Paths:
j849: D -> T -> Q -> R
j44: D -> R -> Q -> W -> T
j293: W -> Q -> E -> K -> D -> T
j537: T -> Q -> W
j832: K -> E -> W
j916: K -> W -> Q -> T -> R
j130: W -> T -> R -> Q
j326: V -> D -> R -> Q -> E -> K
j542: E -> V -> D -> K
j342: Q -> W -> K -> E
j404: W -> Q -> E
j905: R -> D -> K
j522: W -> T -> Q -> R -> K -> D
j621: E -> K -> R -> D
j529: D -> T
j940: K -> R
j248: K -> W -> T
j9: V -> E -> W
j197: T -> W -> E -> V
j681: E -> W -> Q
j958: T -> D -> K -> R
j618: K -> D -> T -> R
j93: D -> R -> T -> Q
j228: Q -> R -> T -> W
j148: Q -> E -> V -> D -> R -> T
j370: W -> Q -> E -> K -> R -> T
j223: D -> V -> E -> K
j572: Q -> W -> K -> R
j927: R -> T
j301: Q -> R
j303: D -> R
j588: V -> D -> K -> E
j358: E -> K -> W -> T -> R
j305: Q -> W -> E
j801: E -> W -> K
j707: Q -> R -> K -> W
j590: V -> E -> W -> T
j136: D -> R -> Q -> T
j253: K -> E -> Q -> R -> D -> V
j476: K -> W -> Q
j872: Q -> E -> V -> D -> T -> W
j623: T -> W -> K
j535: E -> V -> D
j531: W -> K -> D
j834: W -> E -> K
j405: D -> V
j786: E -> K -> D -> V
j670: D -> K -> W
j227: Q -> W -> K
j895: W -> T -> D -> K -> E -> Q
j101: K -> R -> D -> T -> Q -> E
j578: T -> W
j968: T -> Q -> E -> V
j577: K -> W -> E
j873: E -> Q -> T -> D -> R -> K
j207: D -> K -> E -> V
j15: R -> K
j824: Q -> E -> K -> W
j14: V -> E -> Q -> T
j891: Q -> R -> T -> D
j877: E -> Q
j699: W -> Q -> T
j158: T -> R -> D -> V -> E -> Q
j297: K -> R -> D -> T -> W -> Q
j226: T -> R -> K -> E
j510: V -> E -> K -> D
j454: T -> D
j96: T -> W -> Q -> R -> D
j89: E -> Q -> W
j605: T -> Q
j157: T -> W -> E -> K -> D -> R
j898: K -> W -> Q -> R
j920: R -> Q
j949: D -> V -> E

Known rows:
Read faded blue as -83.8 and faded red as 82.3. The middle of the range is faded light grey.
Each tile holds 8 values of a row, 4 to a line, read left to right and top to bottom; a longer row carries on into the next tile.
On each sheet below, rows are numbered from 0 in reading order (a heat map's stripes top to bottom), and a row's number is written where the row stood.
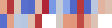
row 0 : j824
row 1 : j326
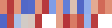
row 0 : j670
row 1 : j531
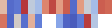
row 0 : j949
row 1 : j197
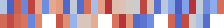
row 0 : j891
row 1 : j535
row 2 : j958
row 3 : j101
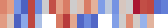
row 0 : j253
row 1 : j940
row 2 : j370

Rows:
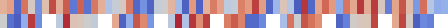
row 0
j968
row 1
j15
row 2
j681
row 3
j542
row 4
j618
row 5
j223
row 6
j590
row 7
j572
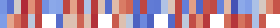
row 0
j293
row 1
j248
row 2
j898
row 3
j623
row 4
j510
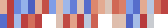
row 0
j227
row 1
j905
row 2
j405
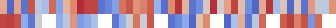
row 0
j621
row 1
j927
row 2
j44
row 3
j9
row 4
j832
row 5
j522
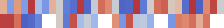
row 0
j157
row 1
j342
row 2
j588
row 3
j834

